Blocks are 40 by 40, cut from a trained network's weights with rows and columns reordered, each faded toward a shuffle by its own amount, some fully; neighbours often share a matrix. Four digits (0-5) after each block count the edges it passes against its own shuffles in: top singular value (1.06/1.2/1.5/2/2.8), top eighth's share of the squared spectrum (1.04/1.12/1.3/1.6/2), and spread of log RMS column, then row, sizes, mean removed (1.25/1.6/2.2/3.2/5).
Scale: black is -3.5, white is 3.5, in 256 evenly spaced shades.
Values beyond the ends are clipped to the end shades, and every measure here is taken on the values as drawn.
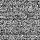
2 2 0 0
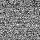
1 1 0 0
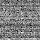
3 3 1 0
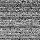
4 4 1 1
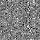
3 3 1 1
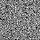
1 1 0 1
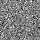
0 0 0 0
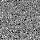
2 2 1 1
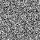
1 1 0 0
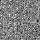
1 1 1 0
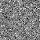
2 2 0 0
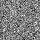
1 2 0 0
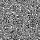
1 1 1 0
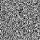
3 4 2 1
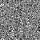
2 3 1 0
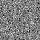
0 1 0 0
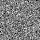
1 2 0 0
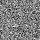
1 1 0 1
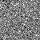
0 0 0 0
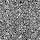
1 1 0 0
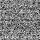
2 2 0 0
